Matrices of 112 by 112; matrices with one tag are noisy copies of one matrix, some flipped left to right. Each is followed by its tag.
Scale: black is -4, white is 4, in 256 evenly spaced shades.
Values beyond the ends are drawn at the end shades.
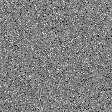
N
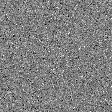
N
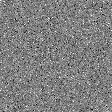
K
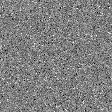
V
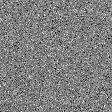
N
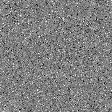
K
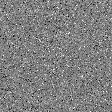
N
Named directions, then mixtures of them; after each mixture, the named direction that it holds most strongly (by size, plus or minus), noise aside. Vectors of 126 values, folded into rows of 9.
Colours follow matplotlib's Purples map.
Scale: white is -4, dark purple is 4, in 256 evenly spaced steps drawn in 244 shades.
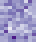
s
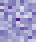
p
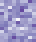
p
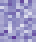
s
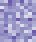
p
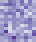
s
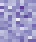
p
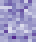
s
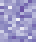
p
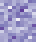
p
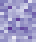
s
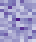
p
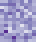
s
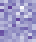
p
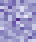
p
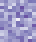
p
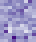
s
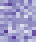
s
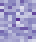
p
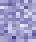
s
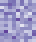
p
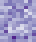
s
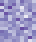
p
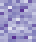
s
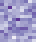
p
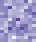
s
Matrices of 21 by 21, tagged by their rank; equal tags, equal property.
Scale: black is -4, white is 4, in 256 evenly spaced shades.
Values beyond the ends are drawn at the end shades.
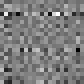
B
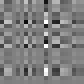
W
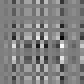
W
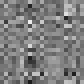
B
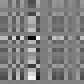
W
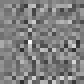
B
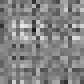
B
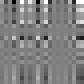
W
